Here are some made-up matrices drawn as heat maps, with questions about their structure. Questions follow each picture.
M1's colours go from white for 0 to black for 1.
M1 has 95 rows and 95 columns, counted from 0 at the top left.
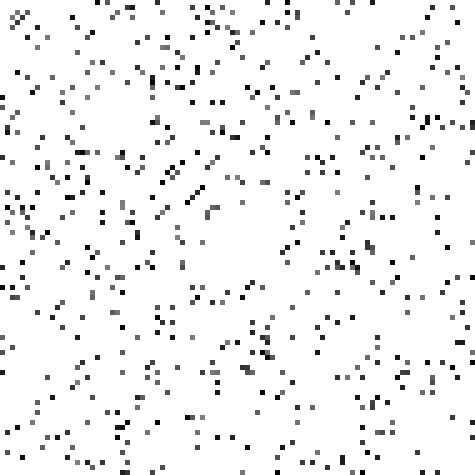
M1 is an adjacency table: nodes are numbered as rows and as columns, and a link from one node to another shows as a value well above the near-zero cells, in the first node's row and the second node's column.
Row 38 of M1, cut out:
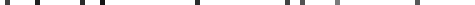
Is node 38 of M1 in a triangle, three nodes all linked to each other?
no
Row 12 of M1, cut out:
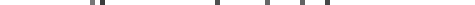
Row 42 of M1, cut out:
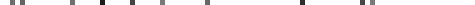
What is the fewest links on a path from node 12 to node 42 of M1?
2
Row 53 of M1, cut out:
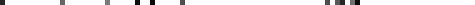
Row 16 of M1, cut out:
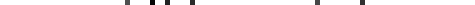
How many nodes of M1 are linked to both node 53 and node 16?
1
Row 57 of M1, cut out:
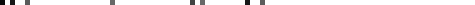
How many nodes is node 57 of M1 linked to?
8
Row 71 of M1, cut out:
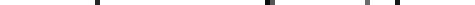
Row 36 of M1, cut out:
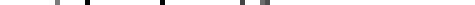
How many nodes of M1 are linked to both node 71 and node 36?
1
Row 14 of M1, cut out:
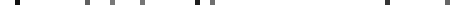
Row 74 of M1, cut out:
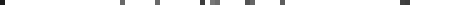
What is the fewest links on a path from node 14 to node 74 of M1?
2
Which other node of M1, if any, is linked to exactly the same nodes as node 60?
node 20
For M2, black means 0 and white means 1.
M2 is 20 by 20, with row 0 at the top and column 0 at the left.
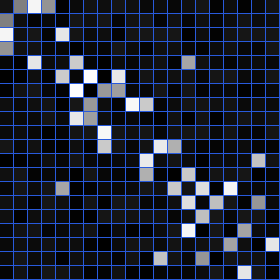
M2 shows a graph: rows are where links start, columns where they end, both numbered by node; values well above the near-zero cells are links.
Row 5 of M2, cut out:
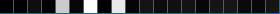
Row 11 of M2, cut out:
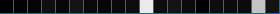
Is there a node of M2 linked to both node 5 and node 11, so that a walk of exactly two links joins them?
no
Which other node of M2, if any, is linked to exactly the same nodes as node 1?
node 3
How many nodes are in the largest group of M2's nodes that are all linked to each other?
3
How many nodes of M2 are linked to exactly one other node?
5
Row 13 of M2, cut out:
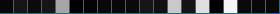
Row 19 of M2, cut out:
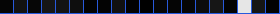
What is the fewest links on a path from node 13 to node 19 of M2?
3
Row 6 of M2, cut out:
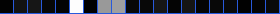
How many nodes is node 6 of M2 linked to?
3
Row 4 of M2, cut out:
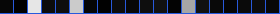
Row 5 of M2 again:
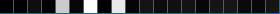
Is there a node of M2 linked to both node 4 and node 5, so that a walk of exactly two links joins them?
no
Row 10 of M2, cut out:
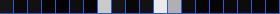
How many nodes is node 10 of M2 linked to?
3
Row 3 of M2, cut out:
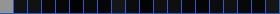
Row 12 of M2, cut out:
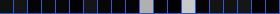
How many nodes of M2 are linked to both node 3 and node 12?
0
